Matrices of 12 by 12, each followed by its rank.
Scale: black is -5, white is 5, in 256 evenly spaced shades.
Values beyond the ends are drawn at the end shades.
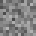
full rank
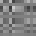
one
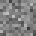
full rank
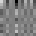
one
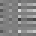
one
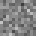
full rank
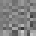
two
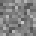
full rank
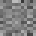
two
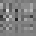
two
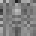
two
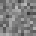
full rank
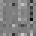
two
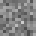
full rank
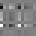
one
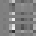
one
